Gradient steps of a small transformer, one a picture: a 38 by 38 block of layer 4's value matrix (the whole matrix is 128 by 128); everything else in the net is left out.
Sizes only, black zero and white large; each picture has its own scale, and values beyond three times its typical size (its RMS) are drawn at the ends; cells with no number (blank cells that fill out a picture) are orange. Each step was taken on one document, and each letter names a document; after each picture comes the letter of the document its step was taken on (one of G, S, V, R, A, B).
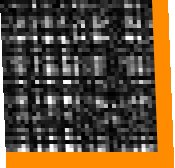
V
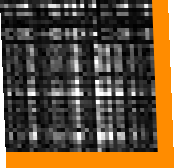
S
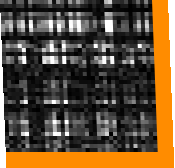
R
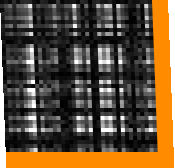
S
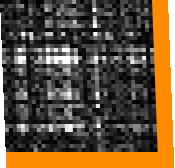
V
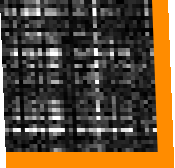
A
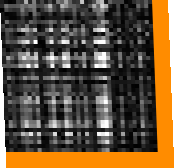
R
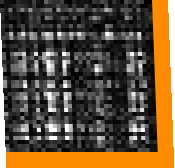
V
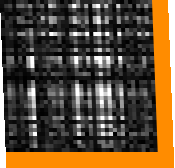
S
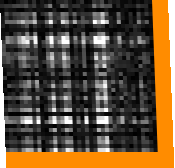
R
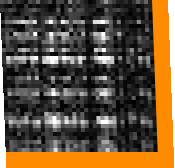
R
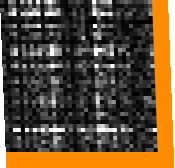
A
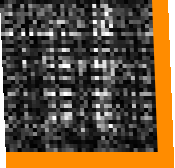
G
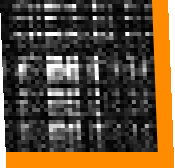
V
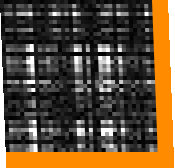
S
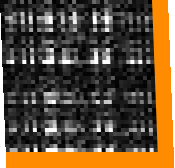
G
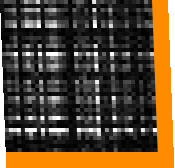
A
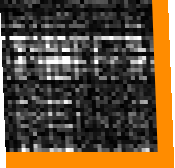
V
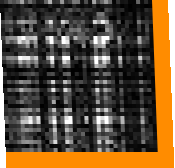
R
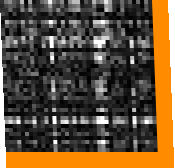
R
